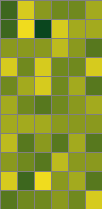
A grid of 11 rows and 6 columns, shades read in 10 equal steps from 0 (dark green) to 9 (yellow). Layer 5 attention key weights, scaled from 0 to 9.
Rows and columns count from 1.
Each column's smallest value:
2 2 0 3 4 3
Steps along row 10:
down up down up down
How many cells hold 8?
8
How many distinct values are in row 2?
5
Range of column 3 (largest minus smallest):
9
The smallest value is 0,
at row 2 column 3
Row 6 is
6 4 3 4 5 6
